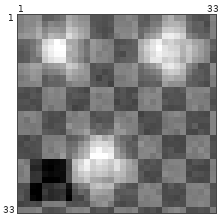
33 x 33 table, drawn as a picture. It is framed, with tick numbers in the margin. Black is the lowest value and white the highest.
Three bumps rise from the field. In the bottom left lies a patch that is lower than the rest. The bottom left is the ninth with the lowest average. The halves do not mirror each other.
